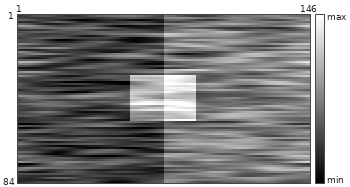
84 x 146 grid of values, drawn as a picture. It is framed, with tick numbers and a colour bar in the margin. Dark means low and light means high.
An odd patch, higher than its surroundings, sits in the centre. The ninth with the highest average is the centre. A vertical seam about 50% of the way across splits the table, and the right part is higher.
